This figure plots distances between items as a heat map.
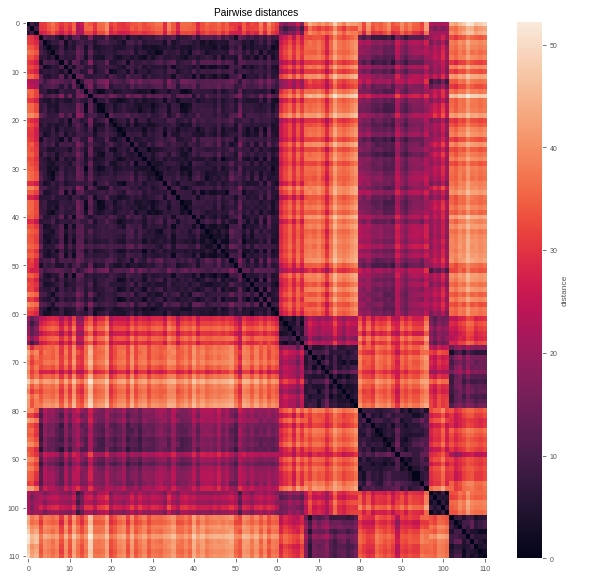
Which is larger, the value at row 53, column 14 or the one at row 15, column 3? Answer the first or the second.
the second
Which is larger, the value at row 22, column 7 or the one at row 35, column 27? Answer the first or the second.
the second
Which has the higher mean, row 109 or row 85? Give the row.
109
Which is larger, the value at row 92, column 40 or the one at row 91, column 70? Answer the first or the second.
the second
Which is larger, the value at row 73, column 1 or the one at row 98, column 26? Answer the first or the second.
the first
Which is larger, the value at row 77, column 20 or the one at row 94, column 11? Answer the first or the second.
the first
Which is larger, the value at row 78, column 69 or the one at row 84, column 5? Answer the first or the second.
the second
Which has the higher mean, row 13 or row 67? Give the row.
67
